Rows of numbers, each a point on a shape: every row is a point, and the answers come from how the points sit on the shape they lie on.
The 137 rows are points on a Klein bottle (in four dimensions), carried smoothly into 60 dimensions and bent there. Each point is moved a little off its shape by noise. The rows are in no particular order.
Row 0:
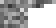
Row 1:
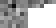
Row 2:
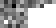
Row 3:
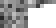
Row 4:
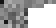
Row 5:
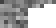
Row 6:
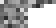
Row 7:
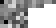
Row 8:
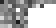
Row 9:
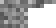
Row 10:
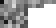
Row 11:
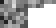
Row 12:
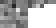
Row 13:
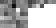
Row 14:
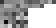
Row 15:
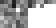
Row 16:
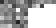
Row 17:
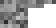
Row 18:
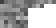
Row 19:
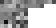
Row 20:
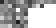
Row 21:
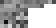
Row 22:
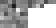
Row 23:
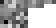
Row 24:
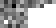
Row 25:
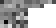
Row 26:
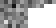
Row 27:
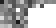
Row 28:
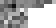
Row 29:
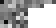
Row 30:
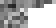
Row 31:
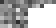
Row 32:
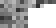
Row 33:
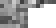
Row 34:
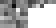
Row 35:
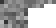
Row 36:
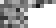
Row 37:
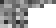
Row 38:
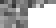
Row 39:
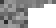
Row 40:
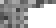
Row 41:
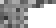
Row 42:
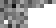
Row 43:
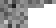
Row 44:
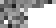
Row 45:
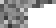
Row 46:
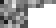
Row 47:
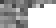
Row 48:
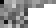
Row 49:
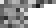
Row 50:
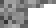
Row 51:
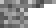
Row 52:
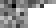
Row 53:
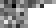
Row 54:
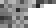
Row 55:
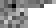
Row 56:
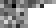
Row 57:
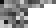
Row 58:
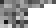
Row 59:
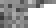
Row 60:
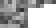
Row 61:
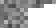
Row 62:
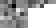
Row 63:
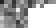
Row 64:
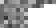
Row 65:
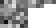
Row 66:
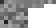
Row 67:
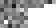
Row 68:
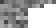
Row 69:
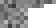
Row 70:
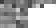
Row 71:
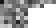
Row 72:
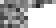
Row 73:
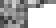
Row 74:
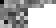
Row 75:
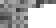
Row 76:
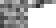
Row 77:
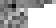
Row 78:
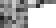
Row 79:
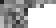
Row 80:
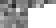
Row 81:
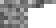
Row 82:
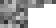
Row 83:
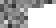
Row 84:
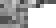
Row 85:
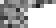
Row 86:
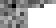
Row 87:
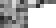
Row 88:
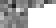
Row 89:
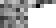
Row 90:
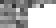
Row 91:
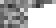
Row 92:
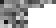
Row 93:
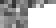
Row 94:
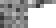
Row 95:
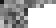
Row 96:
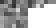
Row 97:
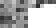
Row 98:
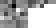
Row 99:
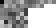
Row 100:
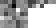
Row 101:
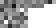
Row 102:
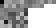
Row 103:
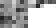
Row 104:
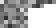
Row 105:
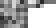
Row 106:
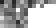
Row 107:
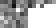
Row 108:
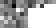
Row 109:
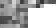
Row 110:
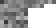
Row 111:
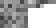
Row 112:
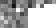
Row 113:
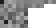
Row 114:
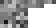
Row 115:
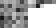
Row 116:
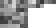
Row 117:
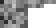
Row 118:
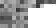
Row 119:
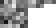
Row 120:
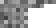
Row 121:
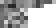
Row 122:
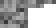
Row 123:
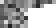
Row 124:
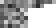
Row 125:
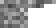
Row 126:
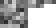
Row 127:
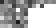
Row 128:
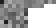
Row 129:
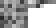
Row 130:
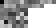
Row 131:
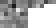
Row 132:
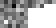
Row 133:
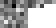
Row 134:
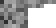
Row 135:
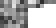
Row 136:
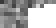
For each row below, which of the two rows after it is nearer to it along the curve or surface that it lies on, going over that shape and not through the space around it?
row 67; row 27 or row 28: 28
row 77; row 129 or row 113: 129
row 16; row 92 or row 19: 92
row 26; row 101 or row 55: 101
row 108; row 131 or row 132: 132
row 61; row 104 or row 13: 104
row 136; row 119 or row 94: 119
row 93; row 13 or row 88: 88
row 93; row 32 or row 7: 7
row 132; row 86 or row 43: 43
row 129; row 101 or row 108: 101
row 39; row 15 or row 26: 15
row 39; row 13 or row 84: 84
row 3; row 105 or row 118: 105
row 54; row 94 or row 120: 120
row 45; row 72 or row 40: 40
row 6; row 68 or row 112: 112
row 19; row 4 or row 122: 122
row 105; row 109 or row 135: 135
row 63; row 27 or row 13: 27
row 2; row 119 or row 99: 99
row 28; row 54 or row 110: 54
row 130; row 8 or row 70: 8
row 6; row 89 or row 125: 89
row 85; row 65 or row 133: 133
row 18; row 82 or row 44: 82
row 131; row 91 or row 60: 91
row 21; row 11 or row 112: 11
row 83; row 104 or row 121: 104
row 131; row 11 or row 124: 124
